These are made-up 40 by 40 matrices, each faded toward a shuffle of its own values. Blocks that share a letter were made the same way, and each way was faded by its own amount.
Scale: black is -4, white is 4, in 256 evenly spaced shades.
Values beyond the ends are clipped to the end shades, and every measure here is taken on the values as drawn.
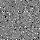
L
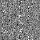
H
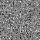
H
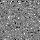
L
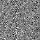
H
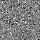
L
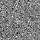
H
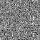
H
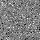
L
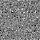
L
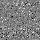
L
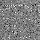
L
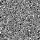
H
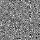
H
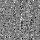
H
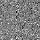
H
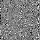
H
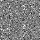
H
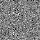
H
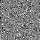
H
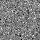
L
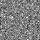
H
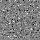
L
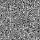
H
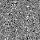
H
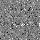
L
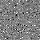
L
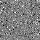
L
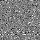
L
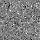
L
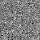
H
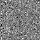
H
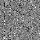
H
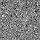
H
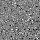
L
